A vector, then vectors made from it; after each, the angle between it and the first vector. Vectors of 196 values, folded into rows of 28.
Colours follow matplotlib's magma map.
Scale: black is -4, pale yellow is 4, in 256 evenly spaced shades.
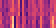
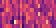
partly opposed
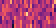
partly opposed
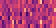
partly aligned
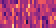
partly aligned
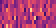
orthogonal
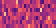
orthogonal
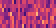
partly aligned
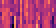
nearly opposite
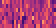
partly opposed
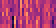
nearly opposite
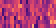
partly aligned
